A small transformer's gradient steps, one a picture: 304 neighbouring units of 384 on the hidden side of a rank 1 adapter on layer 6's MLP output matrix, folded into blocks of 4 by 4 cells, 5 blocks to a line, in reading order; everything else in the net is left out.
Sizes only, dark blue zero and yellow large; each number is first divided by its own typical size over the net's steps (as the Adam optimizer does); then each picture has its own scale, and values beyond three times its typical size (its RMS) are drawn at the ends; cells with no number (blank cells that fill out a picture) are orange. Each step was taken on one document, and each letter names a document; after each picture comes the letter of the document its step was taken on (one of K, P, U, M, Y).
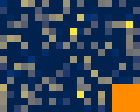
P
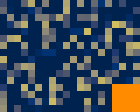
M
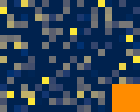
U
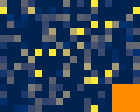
M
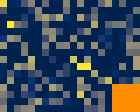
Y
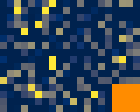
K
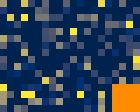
P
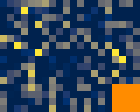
K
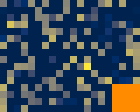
U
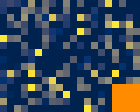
M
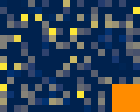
P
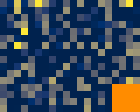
K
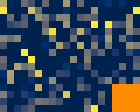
Y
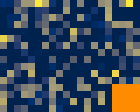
K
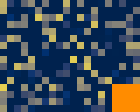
Y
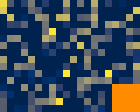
Y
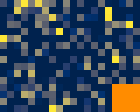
K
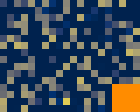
U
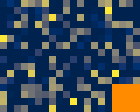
K
